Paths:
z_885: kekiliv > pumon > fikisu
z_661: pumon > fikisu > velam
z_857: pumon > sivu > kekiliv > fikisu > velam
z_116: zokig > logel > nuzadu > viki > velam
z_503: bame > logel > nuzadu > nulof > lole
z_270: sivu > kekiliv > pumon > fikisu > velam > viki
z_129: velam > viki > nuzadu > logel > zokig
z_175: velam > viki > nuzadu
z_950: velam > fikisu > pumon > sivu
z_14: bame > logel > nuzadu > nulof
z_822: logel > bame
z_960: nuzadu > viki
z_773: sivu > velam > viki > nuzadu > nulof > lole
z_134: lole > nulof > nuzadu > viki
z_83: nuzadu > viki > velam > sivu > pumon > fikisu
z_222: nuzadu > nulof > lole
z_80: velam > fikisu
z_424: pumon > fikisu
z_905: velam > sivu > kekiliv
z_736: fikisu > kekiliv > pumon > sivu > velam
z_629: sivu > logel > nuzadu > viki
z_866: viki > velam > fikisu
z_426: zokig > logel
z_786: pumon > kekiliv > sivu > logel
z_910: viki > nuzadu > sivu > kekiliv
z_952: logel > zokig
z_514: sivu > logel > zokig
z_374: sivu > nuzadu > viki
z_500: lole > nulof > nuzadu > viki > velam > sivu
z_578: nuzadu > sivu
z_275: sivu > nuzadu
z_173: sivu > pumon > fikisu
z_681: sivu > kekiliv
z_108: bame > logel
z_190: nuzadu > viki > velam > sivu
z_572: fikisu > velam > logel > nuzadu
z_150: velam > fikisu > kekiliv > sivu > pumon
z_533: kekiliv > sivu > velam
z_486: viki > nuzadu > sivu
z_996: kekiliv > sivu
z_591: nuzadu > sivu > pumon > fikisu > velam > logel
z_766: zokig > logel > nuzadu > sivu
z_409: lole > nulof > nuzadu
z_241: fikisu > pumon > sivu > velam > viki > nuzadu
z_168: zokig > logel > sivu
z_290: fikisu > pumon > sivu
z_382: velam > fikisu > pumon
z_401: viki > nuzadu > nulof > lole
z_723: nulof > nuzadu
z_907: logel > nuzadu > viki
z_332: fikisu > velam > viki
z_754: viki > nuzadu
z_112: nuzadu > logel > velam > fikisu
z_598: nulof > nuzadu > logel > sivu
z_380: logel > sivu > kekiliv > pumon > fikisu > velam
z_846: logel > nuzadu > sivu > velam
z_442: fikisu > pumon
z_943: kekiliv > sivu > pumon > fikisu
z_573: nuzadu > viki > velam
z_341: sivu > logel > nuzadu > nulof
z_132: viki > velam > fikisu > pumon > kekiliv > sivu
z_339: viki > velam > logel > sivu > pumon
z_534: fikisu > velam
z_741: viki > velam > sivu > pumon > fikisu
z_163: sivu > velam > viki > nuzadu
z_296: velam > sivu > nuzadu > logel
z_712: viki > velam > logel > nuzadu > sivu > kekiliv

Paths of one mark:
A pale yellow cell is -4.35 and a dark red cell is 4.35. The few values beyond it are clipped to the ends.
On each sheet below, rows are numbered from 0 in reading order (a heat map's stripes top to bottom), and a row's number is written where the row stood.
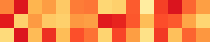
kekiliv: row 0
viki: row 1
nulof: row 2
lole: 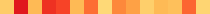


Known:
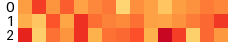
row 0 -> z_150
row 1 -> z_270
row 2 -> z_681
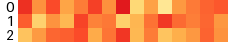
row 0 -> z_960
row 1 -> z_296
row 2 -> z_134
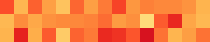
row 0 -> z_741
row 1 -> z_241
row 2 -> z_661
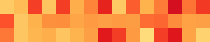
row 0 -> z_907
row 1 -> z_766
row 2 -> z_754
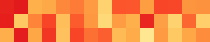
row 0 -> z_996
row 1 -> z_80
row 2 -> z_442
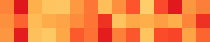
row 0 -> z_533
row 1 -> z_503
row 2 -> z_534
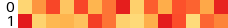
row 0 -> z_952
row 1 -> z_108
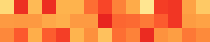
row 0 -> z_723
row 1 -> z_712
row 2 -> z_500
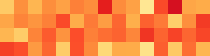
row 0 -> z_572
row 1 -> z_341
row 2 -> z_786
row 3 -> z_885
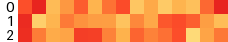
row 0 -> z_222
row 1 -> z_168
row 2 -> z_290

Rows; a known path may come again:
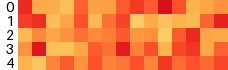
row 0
z_486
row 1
z_222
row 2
z_241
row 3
z_534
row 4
z_786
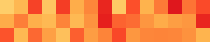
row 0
z_907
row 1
z_401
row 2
z_741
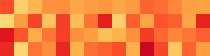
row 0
z_766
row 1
z_952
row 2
z_190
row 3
z_681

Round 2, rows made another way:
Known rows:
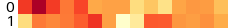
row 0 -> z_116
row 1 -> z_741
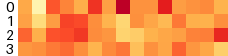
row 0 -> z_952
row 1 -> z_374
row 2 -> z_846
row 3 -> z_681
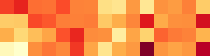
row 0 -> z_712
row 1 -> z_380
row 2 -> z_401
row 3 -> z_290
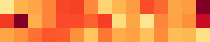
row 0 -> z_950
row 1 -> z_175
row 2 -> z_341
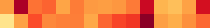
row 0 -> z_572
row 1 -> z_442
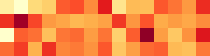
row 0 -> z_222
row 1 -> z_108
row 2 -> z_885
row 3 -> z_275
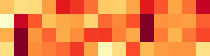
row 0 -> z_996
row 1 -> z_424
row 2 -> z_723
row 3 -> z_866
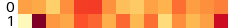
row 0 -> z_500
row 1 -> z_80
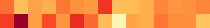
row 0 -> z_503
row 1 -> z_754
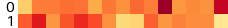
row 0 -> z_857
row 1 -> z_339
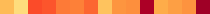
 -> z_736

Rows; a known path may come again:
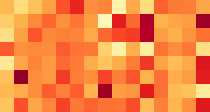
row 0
z_401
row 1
z_332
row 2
z_442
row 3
z_910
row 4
z_591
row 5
z_382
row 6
z_514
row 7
z_150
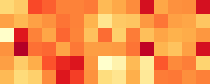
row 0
z_380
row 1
z_168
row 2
z_112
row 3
z_572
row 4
z_486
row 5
z_190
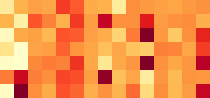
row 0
z_83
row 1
z_952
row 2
z_943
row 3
z_960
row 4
z_290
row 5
z_129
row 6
z_80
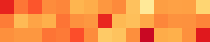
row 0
z_14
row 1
z_503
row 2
z_241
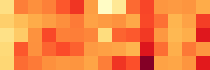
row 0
z_741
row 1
z_134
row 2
z_270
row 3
z_598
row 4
z_786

